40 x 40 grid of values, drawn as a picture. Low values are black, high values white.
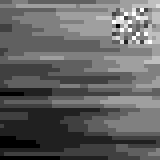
Overall the values sit about 40% of the way up the scale. An odd patch, rougher than its surroundings, sits in the top right. Values change most from cell to cell in the top right. The field climbs toward the top right. The ninth with the lowest average is the bottom left. The grain runs across in streaks. The ninth with the highest average is the top right.
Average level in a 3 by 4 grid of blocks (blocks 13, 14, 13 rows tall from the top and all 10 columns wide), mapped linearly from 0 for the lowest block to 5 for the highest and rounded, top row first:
3 3 4 5 | 2 2 3 4 | 0 0 1 3
